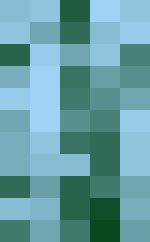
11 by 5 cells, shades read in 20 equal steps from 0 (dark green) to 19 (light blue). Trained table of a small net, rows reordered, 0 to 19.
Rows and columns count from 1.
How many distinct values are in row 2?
5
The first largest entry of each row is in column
4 5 2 2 2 2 2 5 5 1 2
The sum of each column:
138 178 81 100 157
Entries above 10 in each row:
4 4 3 3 3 3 3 4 2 3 2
